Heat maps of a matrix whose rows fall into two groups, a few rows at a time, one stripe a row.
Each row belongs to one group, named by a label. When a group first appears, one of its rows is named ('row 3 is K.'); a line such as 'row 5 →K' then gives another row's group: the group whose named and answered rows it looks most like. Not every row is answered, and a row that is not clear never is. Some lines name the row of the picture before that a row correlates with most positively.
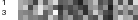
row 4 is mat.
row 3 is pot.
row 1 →pot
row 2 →pot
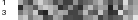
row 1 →pot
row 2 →pot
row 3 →mat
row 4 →pot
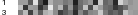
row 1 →mat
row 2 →mat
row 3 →pot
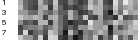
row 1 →pot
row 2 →pot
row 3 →pot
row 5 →pot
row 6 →pot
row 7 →pot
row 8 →pot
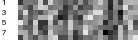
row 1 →pot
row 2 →pot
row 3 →pot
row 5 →mat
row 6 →mat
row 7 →mat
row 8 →pot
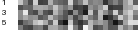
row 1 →mat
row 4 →mat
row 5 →pot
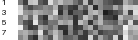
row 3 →pot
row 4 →mat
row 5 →mat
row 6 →pot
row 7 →pot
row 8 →pot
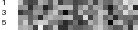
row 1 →pot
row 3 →pot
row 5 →pot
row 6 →pot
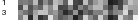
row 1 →mat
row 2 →pot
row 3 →pot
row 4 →mat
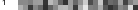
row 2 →mat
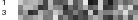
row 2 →mat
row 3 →pot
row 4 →pot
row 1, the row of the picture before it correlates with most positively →1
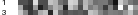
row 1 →mat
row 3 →pot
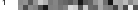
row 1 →pot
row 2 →mat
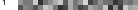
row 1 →mat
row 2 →pot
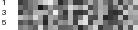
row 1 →pot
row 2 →mat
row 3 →pot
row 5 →mat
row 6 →pot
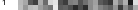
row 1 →pot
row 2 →pot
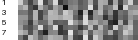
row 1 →pot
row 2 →pot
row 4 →mat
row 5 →mat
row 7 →mat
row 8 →mat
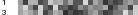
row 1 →mat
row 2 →pot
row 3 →pot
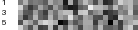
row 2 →pot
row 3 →mat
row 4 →mat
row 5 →pot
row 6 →mat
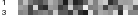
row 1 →pot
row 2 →mat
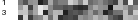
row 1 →mat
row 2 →pot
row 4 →pot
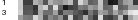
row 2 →pot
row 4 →mat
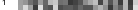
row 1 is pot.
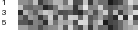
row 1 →mat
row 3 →pot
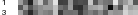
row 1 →pot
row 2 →pot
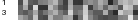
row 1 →pot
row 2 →mat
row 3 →mat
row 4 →mat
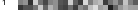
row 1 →mat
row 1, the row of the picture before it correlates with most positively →2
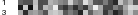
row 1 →mat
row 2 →pot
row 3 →mat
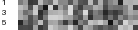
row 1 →pot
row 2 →mat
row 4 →mat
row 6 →mat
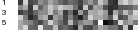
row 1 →pot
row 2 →mat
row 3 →pot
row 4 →pot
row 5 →mat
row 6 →pot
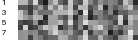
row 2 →mat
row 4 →mat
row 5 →mat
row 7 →mat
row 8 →mat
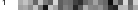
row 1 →pot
